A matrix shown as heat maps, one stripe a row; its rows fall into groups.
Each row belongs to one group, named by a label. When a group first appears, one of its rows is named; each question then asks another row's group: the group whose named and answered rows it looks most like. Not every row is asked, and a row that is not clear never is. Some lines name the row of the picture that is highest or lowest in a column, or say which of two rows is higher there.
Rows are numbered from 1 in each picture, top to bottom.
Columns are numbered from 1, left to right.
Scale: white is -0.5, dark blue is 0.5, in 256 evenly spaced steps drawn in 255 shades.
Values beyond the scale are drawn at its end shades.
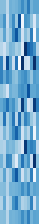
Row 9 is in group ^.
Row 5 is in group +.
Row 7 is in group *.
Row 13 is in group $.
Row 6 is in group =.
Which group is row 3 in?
$
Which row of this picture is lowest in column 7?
5
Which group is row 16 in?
*
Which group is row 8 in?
+
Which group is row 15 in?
$
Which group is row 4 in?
*
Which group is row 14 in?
*
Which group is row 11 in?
*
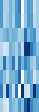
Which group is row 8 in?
*
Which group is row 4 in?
*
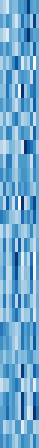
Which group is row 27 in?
+
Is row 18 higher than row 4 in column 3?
No
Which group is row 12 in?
=
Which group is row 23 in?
$
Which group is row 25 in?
=
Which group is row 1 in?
*
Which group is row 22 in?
^
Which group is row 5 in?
$
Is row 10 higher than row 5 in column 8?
Yes
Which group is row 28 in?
$
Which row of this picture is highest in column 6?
19
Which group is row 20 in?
$
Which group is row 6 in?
=
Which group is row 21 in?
$
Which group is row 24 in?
=
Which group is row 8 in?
=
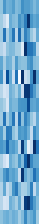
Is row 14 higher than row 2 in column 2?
Yes
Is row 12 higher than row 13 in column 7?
Yes
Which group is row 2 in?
*
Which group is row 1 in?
^
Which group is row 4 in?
*
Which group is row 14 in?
$
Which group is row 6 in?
+
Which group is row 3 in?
^
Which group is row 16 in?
*
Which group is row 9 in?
^
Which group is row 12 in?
*
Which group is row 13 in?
+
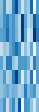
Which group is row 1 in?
$
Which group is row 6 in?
$
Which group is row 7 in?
*
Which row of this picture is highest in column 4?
5
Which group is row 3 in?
+
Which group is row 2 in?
+
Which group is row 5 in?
=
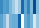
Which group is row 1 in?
=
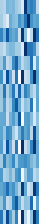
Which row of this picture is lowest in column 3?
2
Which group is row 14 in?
+
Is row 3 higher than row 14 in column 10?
No
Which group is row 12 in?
^
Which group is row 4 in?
*
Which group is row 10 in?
=
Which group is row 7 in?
^
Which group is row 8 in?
$
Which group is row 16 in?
+
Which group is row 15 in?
$
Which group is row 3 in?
+
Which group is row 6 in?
+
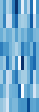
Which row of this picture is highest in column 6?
1
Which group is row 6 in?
$
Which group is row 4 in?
=
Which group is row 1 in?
$
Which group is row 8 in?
*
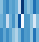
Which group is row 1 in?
+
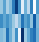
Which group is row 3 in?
+
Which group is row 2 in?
=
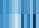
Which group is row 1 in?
=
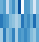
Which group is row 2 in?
=
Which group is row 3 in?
^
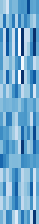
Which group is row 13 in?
$
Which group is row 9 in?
=
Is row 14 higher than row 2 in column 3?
No
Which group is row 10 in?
=
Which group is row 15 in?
$
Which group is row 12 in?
=
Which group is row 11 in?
+
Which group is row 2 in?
^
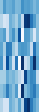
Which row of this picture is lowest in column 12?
3
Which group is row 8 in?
*
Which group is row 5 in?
+
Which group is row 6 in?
*
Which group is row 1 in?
^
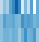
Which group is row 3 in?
*
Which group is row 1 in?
$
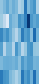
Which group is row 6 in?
=
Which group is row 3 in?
=
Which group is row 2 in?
*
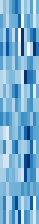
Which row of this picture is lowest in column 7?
3
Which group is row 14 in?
*
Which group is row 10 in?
*
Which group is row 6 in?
*
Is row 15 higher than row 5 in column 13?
Yes
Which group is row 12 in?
*
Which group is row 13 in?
*
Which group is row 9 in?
=
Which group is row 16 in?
^
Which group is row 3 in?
+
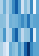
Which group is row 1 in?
$
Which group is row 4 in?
*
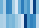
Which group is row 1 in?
=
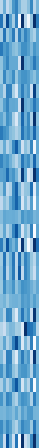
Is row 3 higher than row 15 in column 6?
No
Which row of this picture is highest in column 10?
24
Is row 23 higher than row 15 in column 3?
Yes
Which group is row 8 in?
+
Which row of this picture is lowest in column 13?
24
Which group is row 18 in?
+
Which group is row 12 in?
=
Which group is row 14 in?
$
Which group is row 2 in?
+
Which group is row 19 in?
^
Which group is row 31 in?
=
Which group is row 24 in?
*
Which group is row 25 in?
$
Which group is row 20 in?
^
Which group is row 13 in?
+
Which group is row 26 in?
=
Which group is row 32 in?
+
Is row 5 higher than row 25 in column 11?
No
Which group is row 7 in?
=
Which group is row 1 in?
$
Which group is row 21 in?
^
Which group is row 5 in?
+
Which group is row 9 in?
=
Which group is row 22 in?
*
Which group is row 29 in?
=
